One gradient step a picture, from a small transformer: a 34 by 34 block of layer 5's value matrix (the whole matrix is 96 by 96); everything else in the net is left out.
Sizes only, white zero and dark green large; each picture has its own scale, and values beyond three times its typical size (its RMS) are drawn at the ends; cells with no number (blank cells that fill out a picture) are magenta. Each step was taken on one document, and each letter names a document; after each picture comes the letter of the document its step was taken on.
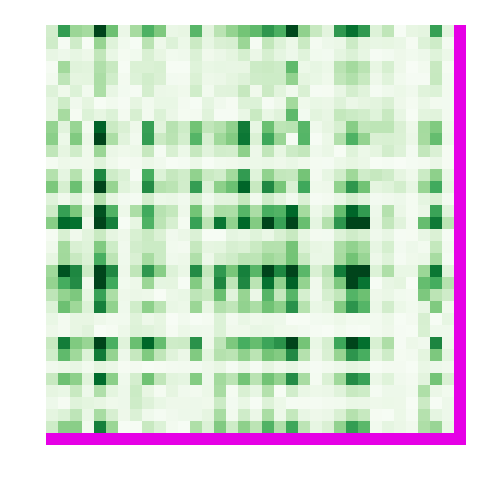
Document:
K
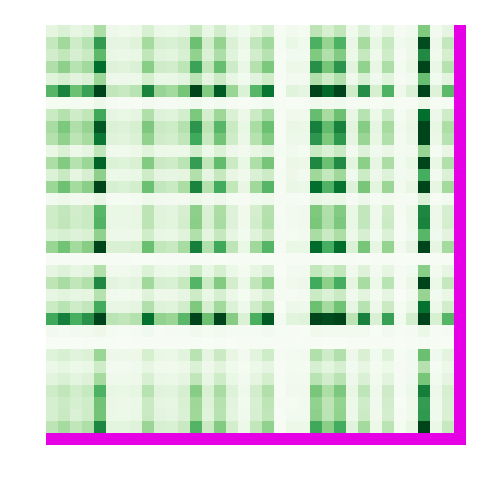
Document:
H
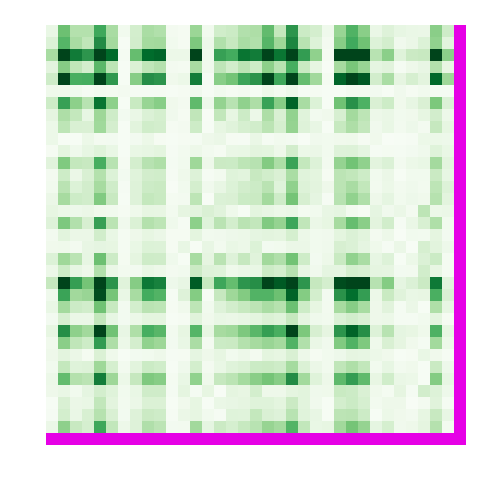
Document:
K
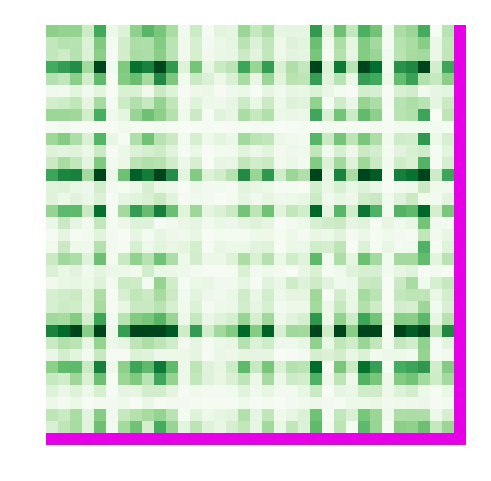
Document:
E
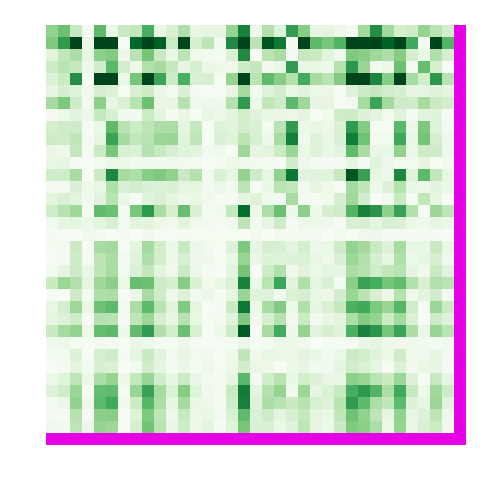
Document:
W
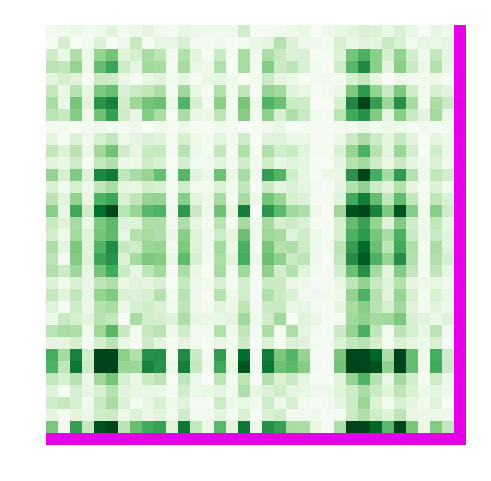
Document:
W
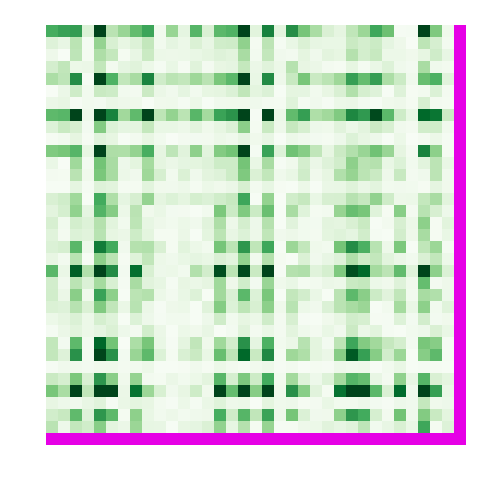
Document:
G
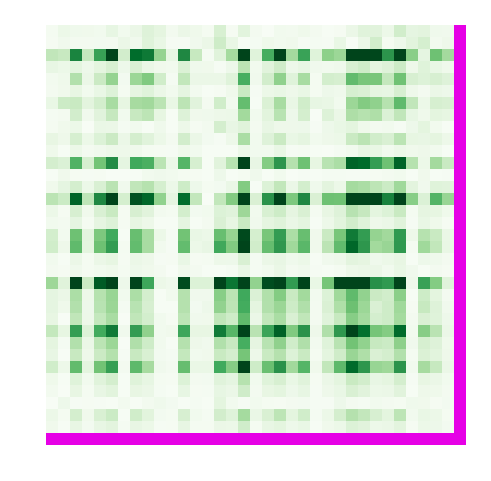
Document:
W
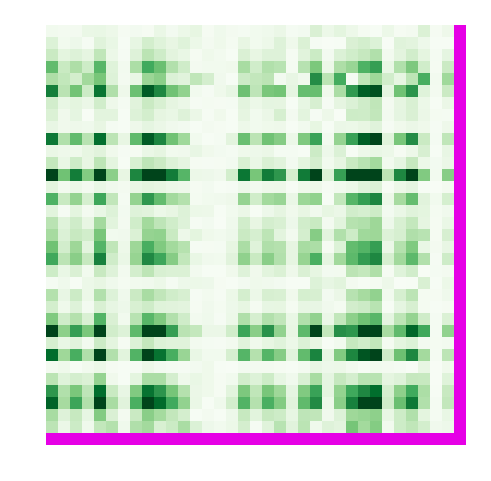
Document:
E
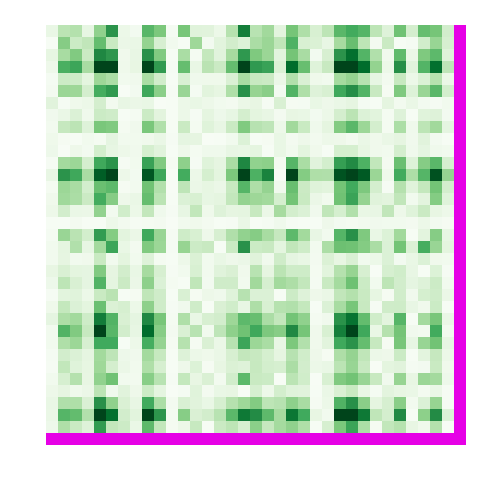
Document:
K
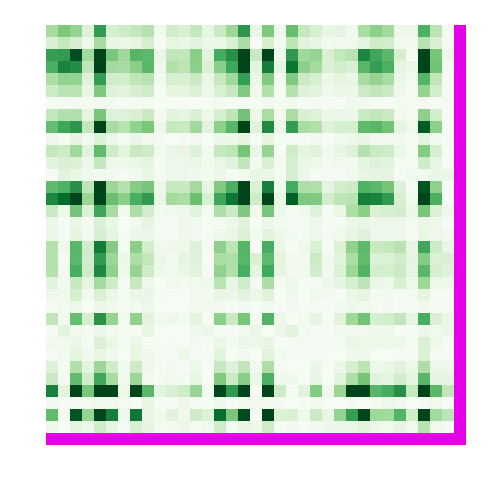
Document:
G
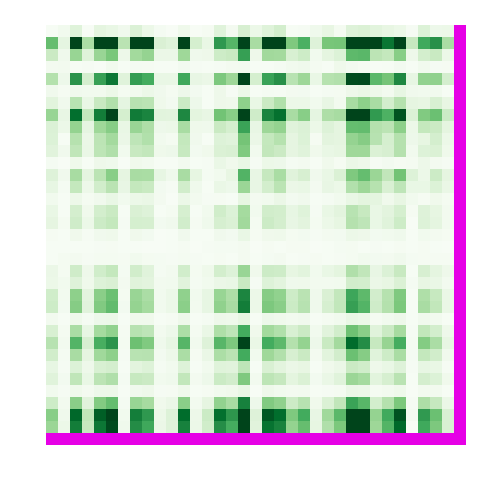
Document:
W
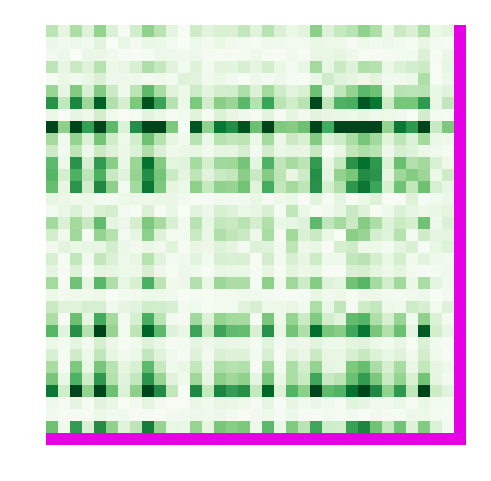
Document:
E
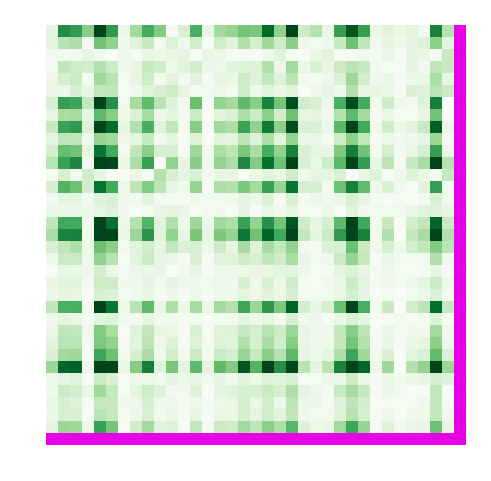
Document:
K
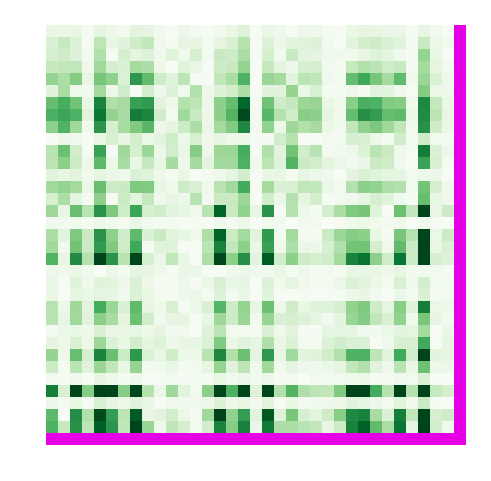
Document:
G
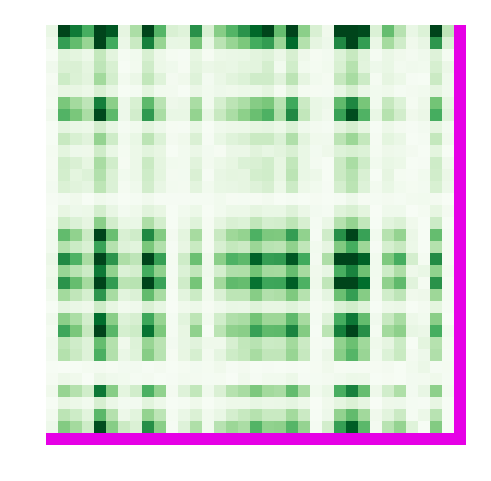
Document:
K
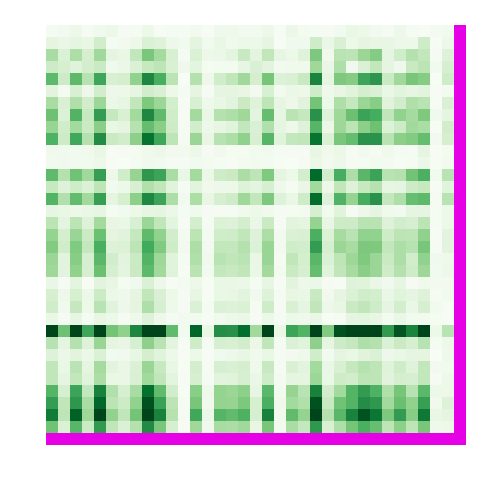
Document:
E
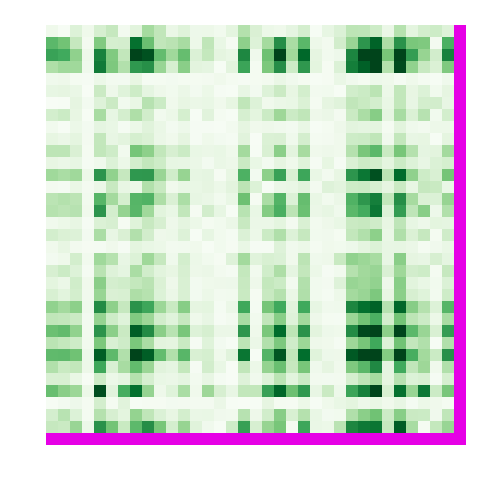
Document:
W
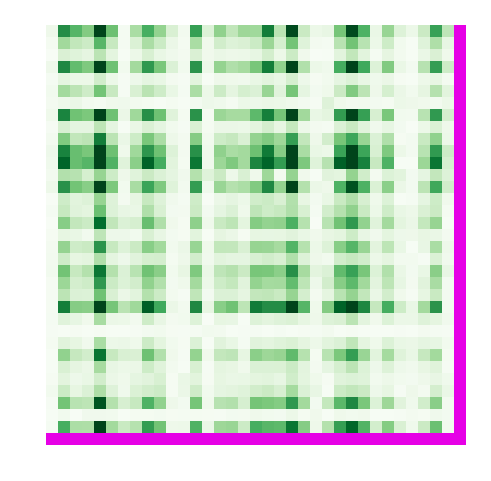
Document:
K
